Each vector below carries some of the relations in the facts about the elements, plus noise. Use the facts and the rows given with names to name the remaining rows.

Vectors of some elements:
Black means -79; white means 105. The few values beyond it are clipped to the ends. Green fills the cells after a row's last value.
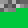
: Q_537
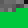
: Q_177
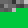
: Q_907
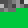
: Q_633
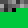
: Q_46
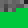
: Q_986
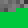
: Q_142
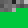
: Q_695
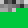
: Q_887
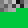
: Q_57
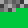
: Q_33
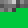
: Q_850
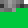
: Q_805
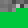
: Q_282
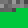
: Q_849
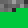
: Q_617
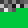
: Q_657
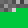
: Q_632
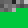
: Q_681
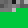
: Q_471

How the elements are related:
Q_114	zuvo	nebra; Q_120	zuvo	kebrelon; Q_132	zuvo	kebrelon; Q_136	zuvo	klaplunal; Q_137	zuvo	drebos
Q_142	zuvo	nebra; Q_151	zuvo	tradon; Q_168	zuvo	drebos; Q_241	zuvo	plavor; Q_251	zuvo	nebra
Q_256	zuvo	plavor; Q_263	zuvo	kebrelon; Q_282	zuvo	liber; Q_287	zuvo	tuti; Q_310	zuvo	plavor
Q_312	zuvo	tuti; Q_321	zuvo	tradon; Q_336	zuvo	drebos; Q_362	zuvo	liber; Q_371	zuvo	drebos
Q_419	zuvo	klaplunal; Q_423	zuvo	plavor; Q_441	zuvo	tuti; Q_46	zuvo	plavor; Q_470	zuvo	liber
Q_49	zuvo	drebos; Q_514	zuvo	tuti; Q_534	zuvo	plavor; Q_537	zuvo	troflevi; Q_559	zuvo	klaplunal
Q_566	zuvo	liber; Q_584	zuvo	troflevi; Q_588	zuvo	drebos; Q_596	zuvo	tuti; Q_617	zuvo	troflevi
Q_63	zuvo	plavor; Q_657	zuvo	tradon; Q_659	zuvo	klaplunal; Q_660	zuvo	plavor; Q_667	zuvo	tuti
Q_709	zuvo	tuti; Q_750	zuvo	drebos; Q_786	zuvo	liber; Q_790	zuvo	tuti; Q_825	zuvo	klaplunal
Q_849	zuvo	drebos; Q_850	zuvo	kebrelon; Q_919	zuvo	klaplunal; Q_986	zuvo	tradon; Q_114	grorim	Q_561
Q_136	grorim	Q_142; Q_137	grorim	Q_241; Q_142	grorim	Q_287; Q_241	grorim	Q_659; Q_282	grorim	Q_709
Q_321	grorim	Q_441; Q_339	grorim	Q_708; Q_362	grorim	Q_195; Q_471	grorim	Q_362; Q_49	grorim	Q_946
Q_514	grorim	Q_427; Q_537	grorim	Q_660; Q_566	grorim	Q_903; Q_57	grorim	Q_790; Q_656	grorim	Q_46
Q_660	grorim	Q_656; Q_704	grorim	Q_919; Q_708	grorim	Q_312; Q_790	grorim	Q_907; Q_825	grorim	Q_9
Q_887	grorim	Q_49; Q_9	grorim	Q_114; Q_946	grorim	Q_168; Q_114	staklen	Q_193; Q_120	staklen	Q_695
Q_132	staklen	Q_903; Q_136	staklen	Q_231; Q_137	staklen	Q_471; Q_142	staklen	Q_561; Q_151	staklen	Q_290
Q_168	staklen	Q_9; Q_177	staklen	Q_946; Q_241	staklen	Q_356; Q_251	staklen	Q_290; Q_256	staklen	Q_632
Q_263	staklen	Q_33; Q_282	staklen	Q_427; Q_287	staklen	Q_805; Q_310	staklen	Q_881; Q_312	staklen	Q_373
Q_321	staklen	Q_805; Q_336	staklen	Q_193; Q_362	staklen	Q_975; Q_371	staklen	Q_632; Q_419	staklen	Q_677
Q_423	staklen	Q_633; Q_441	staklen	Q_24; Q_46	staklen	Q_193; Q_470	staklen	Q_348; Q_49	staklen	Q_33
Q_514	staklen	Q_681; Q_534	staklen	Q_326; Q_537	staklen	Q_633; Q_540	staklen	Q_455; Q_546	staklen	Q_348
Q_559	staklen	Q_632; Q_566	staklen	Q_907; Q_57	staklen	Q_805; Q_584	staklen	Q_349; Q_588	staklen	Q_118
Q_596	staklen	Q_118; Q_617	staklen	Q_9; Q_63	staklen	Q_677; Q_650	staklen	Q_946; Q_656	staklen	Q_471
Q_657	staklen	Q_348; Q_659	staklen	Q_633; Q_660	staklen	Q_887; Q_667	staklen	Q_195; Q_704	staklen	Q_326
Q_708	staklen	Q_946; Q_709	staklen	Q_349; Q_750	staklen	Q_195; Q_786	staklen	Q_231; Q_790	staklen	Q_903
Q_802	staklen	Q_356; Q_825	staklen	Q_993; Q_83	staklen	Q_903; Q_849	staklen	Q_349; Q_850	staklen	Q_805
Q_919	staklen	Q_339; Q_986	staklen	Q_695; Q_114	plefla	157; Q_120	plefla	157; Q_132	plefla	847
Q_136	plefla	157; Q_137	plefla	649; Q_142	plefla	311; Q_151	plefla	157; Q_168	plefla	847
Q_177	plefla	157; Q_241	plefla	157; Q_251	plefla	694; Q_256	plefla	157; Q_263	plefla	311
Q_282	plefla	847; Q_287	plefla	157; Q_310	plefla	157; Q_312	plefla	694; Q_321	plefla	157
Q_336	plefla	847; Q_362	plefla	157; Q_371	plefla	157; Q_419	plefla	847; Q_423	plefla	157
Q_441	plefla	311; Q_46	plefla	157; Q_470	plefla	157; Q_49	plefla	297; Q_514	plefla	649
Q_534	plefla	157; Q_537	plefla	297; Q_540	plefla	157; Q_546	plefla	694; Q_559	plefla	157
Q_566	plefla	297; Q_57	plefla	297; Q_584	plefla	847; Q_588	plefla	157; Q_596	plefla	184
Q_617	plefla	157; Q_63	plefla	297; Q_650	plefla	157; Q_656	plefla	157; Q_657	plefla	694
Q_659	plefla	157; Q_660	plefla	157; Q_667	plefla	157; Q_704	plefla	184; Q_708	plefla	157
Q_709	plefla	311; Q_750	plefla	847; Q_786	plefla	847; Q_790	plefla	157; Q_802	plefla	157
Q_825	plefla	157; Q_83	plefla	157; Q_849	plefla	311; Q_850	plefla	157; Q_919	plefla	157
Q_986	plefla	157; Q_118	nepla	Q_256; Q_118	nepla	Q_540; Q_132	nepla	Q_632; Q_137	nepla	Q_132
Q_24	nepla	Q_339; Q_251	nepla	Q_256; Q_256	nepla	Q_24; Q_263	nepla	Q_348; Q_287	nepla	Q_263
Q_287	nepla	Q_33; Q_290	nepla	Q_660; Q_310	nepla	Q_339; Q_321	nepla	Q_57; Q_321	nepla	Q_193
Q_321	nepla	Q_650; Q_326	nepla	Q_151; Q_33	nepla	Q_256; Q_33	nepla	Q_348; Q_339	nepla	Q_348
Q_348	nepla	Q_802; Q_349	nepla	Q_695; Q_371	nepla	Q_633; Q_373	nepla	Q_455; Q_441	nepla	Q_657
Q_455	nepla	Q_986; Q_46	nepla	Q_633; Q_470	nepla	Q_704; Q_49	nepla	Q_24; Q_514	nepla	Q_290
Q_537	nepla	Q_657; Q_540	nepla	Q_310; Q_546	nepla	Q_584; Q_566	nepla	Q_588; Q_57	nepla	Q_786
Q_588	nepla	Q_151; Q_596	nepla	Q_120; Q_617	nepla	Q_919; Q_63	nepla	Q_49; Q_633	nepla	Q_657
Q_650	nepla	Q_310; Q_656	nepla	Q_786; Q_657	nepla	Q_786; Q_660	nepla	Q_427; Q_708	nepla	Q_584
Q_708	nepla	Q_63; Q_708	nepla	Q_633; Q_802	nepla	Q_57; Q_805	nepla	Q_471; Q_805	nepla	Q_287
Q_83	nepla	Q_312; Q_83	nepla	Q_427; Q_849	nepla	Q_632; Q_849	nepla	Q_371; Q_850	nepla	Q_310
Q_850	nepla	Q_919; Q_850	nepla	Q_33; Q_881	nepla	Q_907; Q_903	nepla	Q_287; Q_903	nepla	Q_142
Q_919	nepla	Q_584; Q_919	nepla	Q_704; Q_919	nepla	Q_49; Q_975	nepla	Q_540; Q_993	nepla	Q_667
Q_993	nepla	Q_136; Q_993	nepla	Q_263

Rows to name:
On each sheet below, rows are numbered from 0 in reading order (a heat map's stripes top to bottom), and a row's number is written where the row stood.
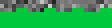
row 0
Q_656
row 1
Q_256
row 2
Q_251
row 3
Q_336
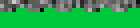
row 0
Q_371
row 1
Q_708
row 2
Q_310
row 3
Q_546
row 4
Q_650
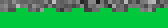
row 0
Q_132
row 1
Q_903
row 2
Q_659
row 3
Q_9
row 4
Q_441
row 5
Q_321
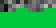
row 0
Q_114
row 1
Q_584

